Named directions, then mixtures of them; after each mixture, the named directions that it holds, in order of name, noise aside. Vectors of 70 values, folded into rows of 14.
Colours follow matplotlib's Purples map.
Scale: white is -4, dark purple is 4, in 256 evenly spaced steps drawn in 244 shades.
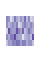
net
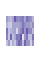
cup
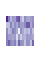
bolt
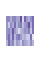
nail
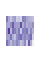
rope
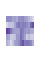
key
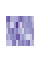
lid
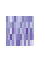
cup, key, rope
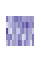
bolt, cup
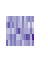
key, nail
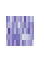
nail, net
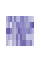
bolt, key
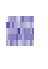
bolt, key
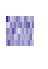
bolt, nail, rope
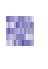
key, lid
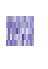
cup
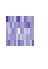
bolt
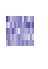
bolt, key, nail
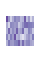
bolt, net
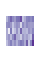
rope
